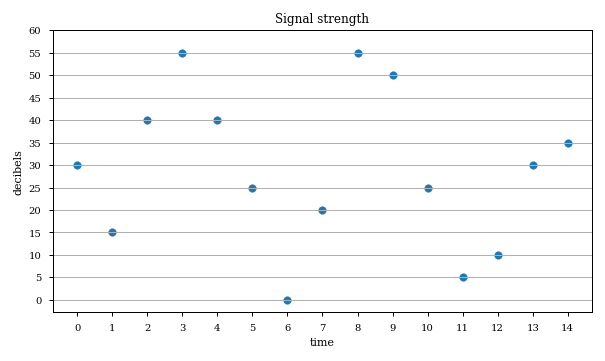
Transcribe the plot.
Title: Signal strength
x-axis: time, ticks 0 1 2 3 4 5 6 7 8 9 10 11 12 13 14
y-axis: decibels, ticks 0 5 10 15 20 25 30 35 40 45 50 55 60
Values:
30 15 40 55 40 25 0 20 55 50 25 5 10 30 35
